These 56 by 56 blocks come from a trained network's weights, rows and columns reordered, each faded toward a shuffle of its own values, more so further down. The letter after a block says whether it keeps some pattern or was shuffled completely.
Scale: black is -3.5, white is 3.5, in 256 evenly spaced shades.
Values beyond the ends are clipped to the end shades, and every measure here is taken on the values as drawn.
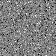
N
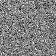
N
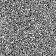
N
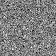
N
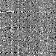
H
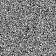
N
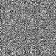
H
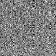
H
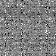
H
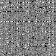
H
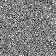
N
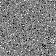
N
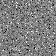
N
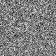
N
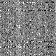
H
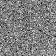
N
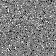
N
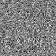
H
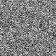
H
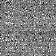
H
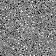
N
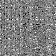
H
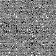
H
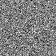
N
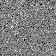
N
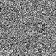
H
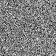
N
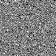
H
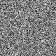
N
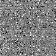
H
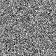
N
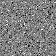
N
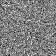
N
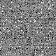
H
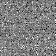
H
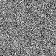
H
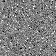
N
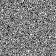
N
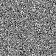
N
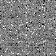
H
